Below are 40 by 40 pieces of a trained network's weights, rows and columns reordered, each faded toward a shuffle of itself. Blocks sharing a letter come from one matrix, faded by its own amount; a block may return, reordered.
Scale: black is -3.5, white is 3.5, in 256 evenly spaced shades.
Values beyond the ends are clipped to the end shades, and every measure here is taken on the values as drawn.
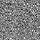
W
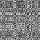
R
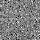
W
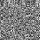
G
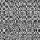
R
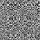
R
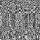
G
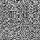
G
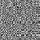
R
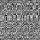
R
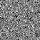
W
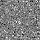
W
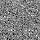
W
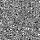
W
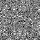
W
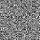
G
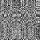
R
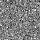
W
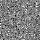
W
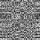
R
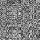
G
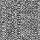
G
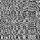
R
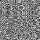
G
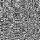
G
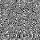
W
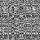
R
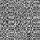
R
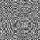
R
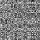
G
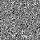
W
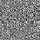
G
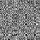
R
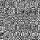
G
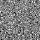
W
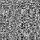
G
